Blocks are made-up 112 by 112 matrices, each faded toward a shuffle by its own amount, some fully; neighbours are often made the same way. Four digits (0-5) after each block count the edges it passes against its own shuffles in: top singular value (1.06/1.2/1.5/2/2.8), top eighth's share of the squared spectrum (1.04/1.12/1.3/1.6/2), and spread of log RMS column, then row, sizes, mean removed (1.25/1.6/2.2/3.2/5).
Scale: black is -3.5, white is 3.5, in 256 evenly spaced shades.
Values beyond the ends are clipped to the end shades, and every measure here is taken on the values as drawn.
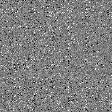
1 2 2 2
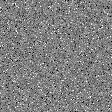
0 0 0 0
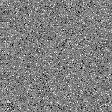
3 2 0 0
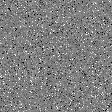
2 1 0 0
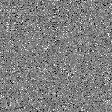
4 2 1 1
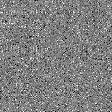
4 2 1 1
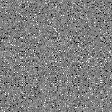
4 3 2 2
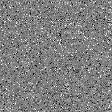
4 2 1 1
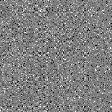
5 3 2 2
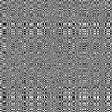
5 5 4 4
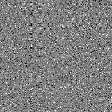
4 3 2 1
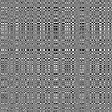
5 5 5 5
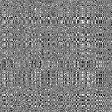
5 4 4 4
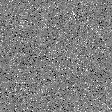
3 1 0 0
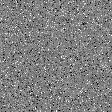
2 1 0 0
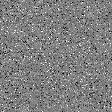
3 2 0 1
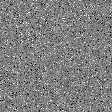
2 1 0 0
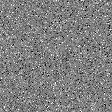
3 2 0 0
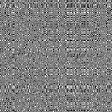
5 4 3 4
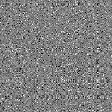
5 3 2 2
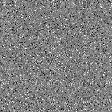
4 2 0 1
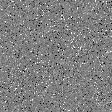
1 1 0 0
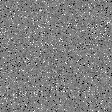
2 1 0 0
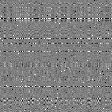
5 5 2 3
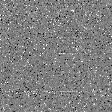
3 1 0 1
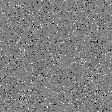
1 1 0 1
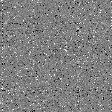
2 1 1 1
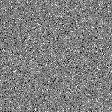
3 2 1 1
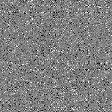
4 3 1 2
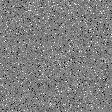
0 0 0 0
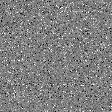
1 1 0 1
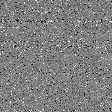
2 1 0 2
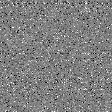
1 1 0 2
